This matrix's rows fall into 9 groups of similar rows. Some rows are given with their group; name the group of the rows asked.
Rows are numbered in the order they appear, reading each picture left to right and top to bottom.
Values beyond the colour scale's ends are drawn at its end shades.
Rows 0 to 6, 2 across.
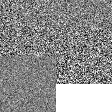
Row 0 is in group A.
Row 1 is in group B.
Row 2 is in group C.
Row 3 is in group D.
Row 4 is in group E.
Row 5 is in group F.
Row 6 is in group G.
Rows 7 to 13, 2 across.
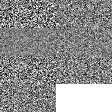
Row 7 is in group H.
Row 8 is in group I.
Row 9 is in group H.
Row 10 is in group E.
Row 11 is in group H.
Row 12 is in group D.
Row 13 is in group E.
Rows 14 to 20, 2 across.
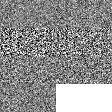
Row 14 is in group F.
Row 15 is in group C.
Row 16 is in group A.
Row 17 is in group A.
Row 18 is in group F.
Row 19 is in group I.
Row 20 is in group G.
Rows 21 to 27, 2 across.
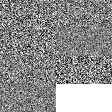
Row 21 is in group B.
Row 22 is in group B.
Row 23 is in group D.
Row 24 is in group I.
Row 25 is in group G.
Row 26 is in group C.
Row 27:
B
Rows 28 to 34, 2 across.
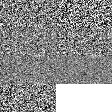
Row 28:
I
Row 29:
F
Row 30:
A
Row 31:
A
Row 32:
C
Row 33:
D
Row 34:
F
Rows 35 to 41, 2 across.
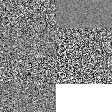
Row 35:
G
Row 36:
D
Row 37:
C
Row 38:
G
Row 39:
D
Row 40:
A
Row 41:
E
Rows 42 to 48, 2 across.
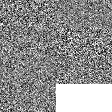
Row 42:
I
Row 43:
E
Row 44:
B
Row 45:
F
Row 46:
F
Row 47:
E
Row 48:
C
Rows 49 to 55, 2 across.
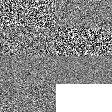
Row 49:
A
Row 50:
F
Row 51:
G
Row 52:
I
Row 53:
D
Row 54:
H
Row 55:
E
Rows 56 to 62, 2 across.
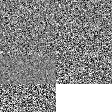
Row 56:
G
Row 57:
I
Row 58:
I
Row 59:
I
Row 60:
G
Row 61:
E
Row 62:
E
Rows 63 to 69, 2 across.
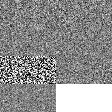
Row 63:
C
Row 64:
G
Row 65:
D
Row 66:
I
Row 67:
D
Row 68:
H
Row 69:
A
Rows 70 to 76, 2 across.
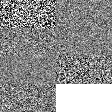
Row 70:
F
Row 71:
F
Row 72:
E
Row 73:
A
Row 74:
D
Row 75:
G
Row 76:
B
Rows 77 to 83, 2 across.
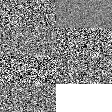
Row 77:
G
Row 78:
F
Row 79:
A
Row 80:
D
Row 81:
B
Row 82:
D
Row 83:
D
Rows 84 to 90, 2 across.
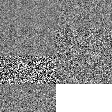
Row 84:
C
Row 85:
G
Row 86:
C
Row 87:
C
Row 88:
H
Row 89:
I
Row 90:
H
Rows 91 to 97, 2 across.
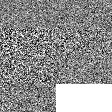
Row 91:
E
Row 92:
H
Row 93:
A
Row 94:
G
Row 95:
F
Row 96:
A
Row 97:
B
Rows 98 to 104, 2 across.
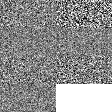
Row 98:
A
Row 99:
D
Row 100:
E
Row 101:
A
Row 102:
F
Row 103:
A
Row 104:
B
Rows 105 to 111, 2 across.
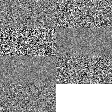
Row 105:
D
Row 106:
F
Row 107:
A
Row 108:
C
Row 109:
F
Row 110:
D
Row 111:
I
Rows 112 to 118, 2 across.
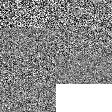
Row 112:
C
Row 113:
B
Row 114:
H
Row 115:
E
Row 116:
E
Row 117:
F
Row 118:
B
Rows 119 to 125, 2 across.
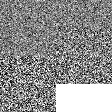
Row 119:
D
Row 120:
I
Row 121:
H
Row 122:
I
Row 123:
C
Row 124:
F
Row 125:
B
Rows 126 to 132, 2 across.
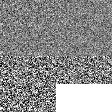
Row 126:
I
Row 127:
B
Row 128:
I
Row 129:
B
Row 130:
E
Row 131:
E
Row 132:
I
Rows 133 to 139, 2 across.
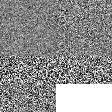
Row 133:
H
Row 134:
G
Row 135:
F
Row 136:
E
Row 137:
H
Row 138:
F
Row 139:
E
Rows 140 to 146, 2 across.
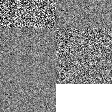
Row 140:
C
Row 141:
G
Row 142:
C
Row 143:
E
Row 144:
C
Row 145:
G
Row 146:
G
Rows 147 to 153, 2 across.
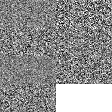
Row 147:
D
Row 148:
E
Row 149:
D
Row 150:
E
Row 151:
B
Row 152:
I
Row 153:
G
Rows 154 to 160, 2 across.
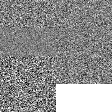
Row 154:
D
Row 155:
F
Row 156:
I
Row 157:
H
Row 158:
A
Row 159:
D
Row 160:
H
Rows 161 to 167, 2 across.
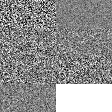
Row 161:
D
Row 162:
I
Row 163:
B
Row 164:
A
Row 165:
A
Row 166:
G
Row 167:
G
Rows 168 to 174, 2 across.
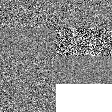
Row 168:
H
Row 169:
F
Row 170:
H
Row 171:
C
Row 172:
A
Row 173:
A
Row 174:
E
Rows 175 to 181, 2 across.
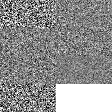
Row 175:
A
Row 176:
A
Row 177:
G
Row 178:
B
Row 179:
E
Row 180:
H
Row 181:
I
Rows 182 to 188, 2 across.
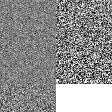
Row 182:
D
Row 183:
A
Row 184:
E
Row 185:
H
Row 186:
G
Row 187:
I
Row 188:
F
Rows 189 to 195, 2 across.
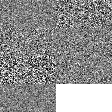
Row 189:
E
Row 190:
E
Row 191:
A
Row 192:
H
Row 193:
E
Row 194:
F
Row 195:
I
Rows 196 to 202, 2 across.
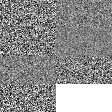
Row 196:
B
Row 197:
D
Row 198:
I
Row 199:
B
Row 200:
G
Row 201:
H
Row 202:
A
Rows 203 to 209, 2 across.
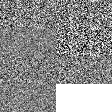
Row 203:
C
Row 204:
D
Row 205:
F
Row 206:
D
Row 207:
I
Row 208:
G
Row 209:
F
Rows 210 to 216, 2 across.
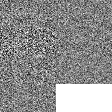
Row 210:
B
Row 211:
B
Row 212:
E
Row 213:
H
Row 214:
D
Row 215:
F
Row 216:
E
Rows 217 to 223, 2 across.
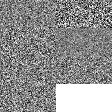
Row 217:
D
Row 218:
H
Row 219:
F
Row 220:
H
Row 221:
A
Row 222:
F
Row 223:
D
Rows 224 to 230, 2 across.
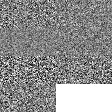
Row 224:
E
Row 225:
A
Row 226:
D
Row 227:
I
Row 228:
E
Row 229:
H
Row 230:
G
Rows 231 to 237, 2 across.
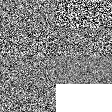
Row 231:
G
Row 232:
D
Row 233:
H
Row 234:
H
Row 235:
G
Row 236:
F
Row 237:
B
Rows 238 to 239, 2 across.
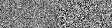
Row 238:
C
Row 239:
G
